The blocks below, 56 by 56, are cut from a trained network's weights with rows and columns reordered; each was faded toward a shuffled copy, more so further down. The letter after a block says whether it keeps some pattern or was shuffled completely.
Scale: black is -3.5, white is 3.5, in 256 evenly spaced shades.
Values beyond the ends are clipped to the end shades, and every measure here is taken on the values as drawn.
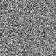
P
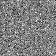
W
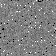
W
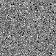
P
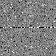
P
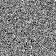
W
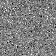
W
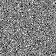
W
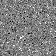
W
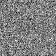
W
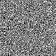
P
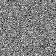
W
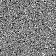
W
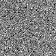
P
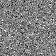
W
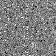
P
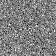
W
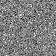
W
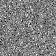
W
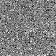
P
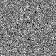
P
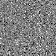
P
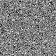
W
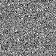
P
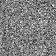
P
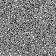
W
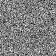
W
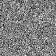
P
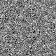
P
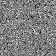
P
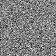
P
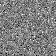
W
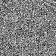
W
